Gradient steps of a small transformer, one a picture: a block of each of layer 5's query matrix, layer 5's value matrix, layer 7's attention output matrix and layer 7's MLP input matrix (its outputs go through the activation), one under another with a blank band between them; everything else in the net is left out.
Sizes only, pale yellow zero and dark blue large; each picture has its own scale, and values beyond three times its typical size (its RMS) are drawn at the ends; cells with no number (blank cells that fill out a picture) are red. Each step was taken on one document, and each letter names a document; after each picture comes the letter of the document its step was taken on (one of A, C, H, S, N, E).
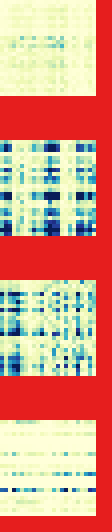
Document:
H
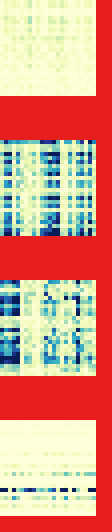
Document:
H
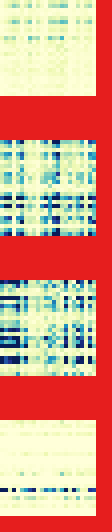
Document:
H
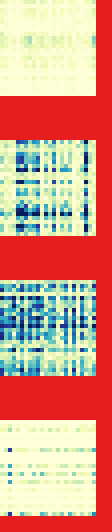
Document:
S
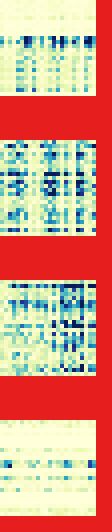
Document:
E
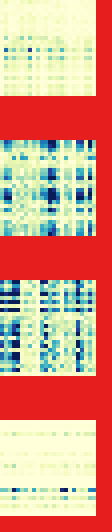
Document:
H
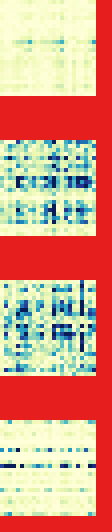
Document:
E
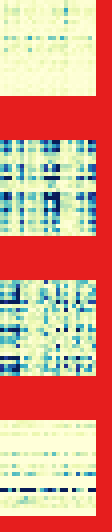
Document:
H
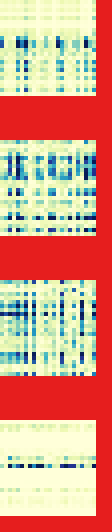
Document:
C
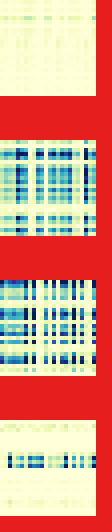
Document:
C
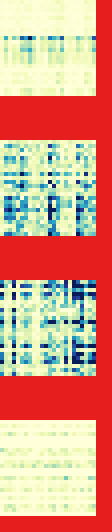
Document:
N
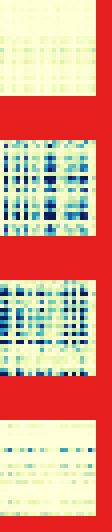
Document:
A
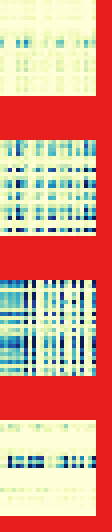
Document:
C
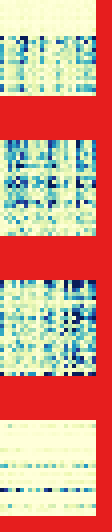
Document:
N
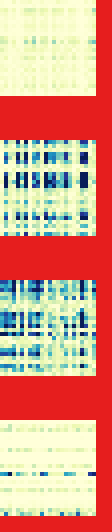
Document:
S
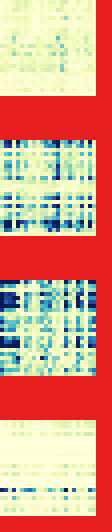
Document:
H
